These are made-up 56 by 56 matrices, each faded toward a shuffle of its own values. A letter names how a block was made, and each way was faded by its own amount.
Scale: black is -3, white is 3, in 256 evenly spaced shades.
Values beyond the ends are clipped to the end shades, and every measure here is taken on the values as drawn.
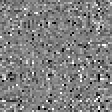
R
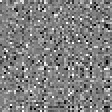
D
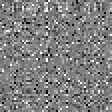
D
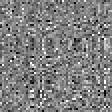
D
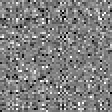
D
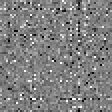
R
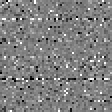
R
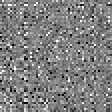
D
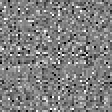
D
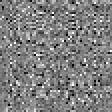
D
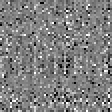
D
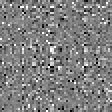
D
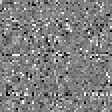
R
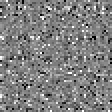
R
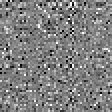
D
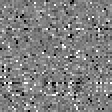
R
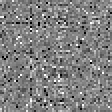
R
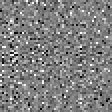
R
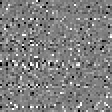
R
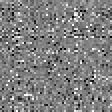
D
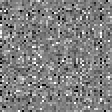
D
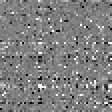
R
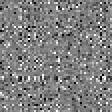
D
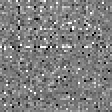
R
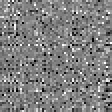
D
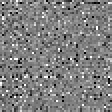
R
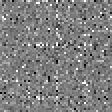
R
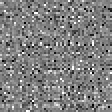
D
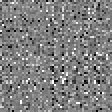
D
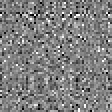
D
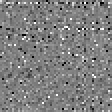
R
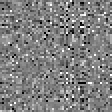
D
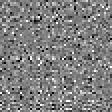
D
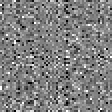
D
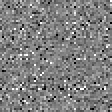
R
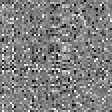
D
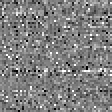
R
